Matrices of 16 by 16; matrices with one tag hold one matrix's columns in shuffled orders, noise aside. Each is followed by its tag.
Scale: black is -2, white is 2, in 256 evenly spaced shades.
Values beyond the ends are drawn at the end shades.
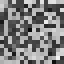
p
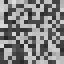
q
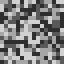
p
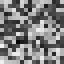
p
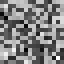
q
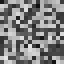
q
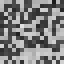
p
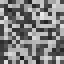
q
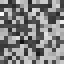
p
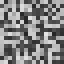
q
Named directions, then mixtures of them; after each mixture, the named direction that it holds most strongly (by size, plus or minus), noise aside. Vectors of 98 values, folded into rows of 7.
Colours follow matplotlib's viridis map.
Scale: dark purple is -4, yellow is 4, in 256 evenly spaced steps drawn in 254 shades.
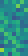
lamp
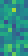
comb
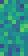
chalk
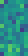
chalk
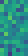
chalk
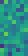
chalk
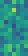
comb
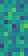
chalk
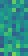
comb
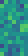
chalk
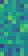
chalk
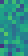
chalk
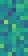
comb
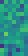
chalk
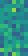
comb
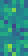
comb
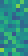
lamp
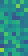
lamp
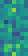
comb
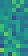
lamp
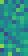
lamp
